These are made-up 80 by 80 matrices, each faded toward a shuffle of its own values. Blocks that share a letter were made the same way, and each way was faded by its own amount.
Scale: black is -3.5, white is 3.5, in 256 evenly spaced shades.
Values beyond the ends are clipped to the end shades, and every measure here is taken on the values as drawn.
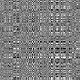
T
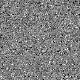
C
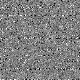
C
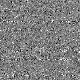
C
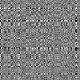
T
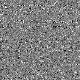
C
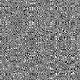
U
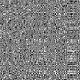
U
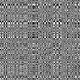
T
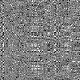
U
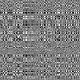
T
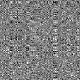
U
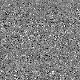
C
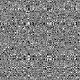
U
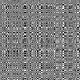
T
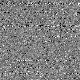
C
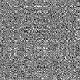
U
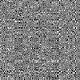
U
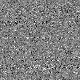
C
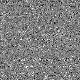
C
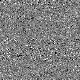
C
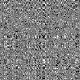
U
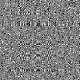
U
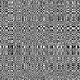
T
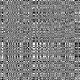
T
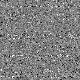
C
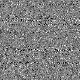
C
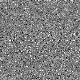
C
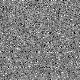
C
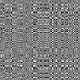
T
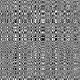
T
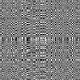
T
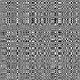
T
